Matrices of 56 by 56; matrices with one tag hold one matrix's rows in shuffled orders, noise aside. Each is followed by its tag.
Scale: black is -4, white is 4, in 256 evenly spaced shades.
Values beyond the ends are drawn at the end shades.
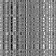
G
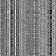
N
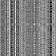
N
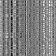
G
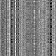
N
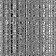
G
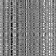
G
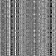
N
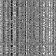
G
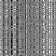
G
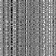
G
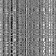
G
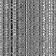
G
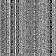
N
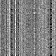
N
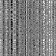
G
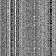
N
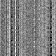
N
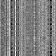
N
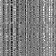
G
